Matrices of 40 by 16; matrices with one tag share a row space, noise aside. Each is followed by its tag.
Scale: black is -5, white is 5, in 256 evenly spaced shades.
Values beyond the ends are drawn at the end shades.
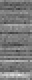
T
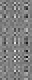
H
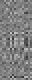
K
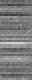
T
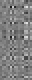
K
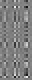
H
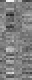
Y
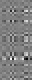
K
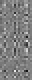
H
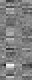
Y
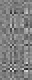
K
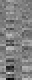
Y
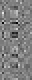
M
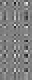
H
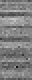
T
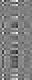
M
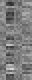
Y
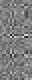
K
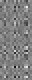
H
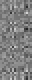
K
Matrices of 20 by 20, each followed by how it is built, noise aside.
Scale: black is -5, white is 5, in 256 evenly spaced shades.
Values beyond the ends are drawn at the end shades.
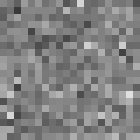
noise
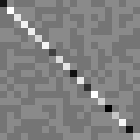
diagonal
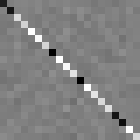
diagonal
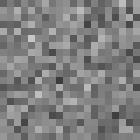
noise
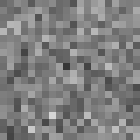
noise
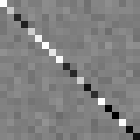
diagonal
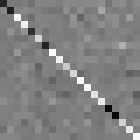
diagonal
